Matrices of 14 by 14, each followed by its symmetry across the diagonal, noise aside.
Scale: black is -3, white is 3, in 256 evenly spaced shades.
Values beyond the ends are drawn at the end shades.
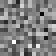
antisymmetric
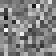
neither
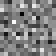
antisymmetric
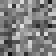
neither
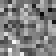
antisymmetric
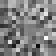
antisymmetric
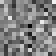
neither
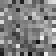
antisymmetric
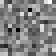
neither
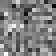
antisymmetric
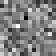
antisymmetric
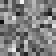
antisymmetric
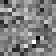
neither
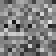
neither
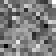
neither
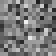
neither
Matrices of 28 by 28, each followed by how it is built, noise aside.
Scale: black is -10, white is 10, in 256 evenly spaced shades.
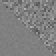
upper triangular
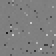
sparse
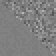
upper triangular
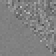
upper triangular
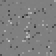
sparse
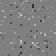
sparse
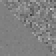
upper triangular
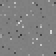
sparse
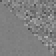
upper triangular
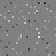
sparse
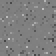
sparse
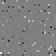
sparse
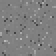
sparse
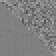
upper triangular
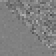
upper triangular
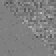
upper triangular
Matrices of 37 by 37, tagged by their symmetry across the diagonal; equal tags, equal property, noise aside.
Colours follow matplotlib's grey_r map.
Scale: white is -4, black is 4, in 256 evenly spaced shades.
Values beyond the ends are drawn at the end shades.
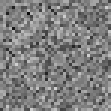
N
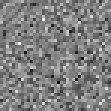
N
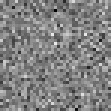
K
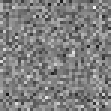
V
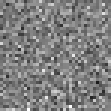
K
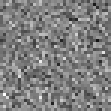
V
